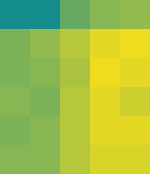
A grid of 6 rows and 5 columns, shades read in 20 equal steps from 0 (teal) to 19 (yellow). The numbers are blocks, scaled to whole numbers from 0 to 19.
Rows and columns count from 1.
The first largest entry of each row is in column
5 5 4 4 4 4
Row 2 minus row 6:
-1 1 0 1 2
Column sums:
47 50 76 100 99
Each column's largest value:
10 11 14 19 19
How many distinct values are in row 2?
5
